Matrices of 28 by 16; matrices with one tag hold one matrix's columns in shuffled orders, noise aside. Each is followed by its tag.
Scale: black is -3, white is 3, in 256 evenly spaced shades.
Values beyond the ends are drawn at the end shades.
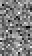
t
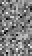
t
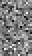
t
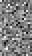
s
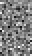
t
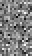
t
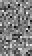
t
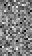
s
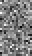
t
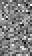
s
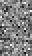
t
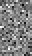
s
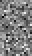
t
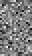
s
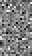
s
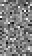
s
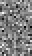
t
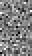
t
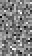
t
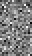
s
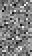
s
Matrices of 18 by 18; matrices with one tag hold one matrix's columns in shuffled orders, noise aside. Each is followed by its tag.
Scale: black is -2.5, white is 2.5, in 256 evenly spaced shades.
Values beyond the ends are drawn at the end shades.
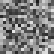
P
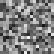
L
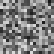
P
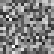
L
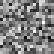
L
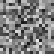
P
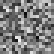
L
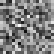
P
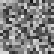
P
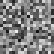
P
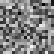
P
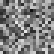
P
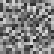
L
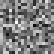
P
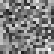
P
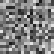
P
